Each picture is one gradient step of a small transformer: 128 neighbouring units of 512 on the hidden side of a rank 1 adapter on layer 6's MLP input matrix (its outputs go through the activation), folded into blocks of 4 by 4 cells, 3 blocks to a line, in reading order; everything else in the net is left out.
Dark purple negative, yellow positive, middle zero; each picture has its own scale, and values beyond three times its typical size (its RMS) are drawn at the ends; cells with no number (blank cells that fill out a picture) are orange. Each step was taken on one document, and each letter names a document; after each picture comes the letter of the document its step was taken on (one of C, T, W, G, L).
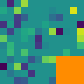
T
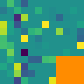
T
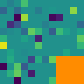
T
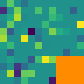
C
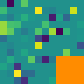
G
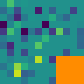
G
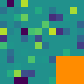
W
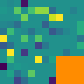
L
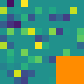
G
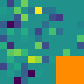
L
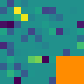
L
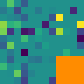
W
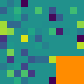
T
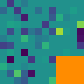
G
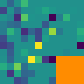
W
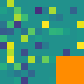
C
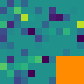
W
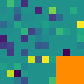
C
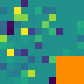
L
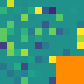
L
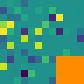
W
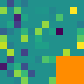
T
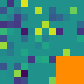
W
